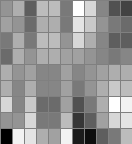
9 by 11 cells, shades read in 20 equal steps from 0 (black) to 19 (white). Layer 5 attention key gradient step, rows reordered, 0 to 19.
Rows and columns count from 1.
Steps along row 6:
down up down same up down up up up down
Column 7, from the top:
19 17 16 12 10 9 6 4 2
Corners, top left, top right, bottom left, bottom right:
11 5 0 14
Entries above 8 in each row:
8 9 9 10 11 11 8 9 7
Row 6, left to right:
13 10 13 10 10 12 9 11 13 15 14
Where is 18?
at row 7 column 11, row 9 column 2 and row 9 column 6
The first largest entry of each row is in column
7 7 7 2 1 10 10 11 2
